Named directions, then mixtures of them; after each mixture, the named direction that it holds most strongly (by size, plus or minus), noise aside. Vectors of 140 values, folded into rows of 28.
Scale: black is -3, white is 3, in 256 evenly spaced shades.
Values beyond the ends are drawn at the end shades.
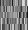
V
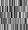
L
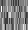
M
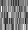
M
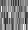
M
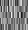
L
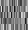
L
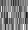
M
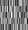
L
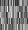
L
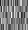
L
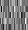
L
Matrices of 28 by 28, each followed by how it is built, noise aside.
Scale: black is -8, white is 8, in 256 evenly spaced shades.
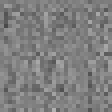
low rank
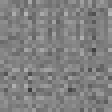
low rank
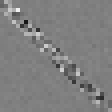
banded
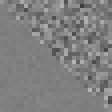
upper triangular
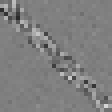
banded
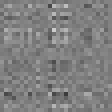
low rank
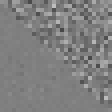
upper triangular
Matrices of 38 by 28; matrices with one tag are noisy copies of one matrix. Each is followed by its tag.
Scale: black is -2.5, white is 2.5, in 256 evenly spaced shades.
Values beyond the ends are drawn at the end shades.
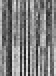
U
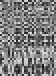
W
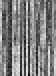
U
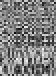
W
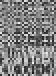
W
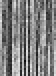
U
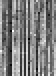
U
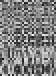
W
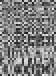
W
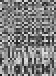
W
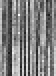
U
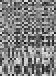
W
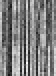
U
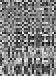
W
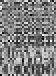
W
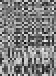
W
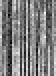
U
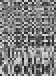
W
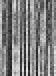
U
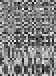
W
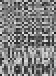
W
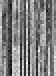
U
